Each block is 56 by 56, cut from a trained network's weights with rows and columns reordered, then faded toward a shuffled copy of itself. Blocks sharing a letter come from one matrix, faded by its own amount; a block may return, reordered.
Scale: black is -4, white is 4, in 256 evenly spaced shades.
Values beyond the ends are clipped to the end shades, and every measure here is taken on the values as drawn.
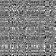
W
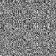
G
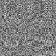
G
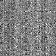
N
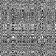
W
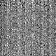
N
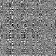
W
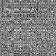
W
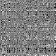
W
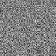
G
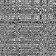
W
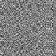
G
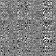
W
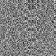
G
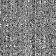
N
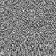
G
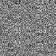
G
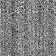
N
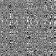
W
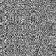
G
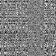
W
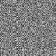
G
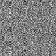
G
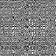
W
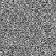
G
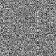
G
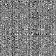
N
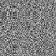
G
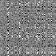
W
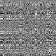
W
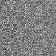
G
